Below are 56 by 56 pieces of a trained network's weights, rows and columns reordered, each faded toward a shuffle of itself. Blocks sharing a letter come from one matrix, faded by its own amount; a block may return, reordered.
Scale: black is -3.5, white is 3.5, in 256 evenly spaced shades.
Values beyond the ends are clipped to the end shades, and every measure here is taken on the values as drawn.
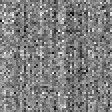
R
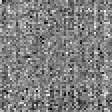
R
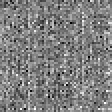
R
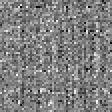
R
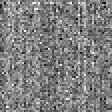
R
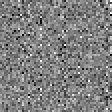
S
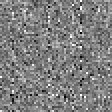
S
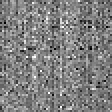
R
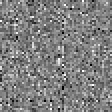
S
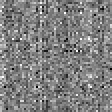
R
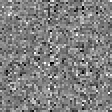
S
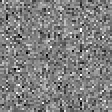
S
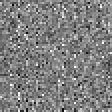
S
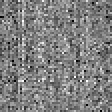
R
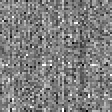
R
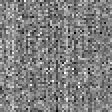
R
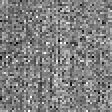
R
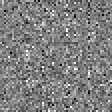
S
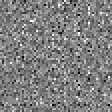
S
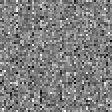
S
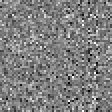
S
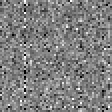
S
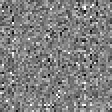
S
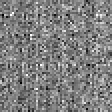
R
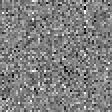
S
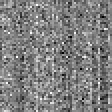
R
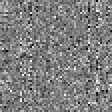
S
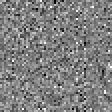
S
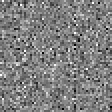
S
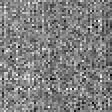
R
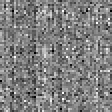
R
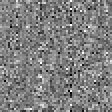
S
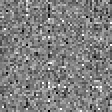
S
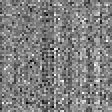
R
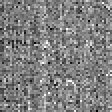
R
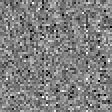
S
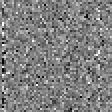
S
